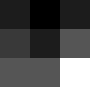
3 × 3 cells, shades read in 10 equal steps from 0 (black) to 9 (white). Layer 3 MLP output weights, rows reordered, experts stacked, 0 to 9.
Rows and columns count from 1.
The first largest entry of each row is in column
1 3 3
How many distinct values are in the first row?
2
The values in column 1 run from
1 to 3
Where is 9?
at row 3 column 3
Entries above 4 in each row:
0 0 1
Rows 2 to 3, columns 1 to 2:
2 1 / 3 3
